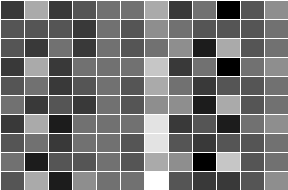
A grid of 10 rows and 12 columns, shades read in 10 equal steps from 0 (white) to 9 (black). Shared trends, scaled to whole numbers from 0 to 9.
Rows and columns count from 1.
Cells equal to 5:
35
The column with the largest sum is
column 9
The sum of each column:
61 50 67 58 50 56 26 55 68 59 58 46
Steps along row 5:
down up down down up down up up down same down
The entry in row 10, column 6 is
5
